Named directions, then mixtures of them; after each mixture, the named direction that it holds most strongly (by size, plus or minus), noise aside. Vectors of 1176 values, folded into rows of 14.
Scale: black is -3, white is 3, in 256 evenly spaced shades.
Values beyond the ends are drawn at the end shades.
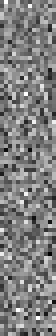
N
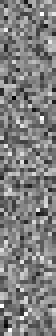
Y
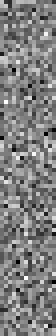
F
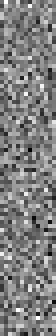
N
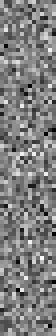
F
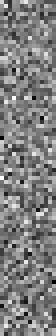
F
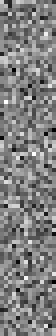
F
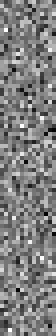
Y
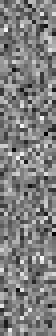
Y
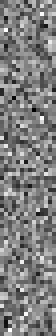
Y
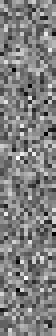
F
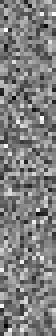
Y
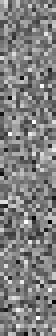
N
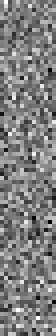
N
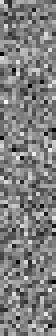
F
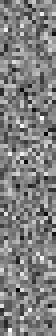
Y
